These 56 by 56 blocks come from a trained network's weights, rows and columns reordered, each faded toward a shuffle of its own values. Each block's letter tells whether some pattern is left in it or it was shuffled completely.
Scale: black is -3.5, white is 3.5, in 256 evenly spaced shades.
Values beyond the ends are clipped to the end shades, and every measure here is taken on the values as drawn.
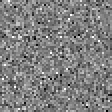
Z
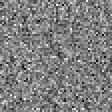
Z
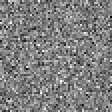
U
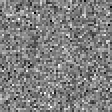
U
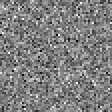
U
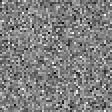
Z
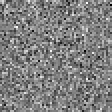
U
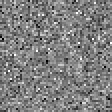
U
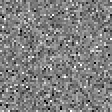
U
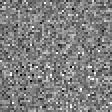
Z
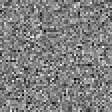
Z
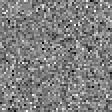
U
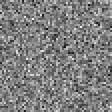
Z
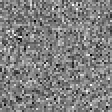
Z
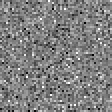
U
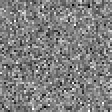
U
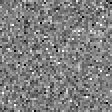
U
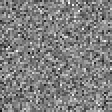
U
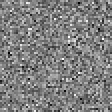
Z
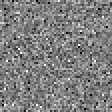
U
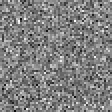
U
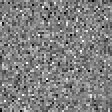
Z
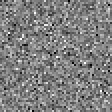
U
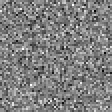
U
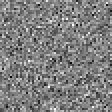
U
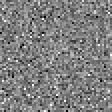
U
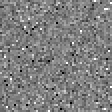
U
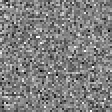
U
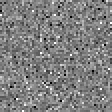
U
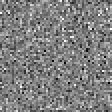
Z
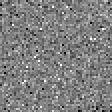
U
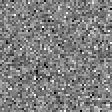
U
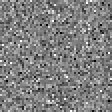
U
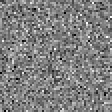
U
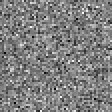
U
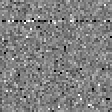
Z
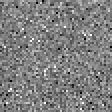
U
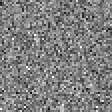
U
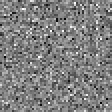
Z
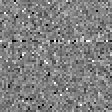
Z
